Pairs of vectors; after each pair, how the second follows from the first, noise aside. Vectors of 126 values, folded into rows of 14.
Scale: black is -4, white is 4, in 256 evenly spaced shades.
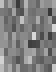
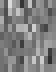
shuffled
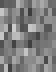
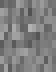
shrunk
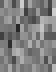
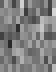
copied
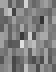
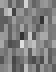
copied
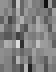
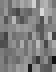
shuffled
